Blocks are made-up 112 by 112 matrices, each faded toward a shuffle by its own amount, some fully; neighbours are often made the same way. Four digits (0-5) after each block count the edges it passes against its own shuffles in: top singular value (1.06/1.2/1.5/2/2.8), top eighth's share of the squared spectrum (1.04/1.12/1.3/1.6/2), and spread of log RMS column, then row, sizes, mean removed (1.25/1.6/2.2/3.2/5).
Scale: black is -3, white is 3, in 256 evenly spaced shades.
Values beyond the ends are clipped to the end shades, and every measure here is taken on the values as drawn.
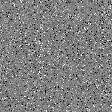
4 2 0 1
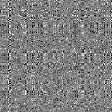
5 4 3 3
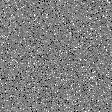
2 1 0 0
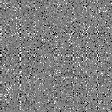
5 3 2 2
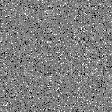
4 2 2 1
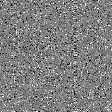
4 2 1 1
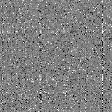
4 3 2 1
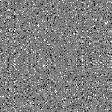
4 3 2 1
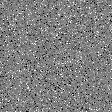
0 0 0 0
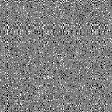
5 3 3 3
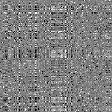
5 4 3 3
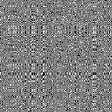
5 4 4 3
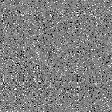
4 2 1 1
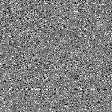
3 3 1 2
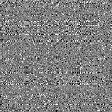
4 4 2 3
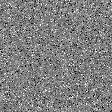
1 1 0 0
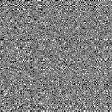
4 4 2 3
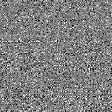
4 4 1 3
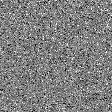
2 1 0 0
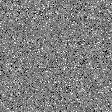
0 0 0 1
